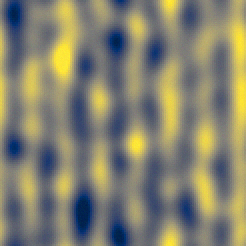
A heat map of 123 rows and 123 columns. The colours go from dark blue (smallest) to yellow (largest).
Ninth with the highest average: middle right. Ninth with the lowest average: bottom middle. Lone odd cells: none. Stripes: upright, repeating 7 times.
